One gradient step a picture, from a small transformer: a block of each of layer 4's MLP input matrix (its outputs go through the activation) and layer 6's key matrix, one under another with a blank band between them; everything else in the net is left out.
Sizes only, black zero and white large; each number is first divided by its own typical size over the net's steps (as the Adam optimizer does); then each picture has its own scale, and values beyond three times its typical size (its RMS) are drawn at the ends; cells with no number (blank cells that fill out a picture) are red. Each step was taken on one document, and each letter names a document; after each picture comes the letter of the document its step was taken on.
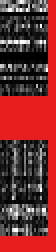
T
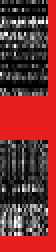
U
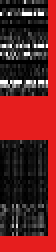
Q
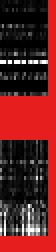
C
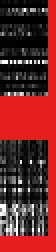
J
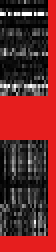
Q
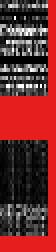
T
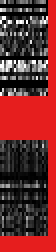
T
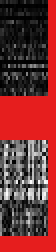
U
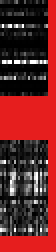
C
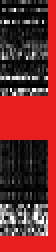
U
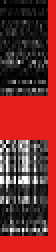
U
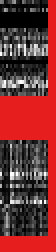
Q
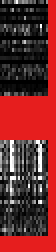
J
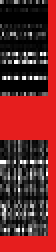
C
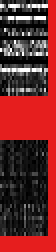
T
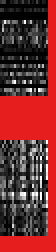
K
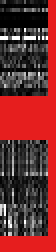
Q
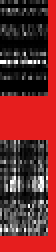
C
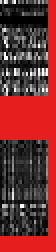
Q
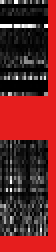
C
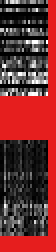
K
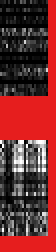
J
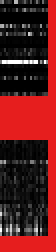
C
